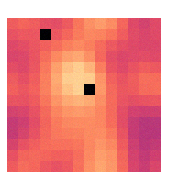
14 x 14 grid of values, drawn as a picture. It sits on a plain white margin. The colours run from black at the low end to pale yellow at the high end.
There are two isolated cells, each far lower than the cells round it. No single row or column stands out from its neighbours. The values are skewed, with a long tail toward low values. On average the colour sits 70% of the way up the scale. There is no overall slope. Values change most from cell to cell in the centre.
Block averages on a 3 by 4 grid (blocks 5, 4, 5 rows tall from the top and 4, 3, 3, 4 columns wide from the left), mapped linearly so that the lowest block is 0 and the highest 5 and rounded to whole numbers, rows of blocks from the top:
1331 / 2521 / 1340
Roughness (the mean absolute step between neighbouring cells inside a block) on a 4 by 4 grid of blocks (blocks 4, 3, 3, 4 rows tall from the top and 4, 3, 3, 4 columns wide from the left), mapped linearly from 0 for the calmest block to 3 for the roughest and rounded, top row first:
1000 | 0030 | 0000 | 0000
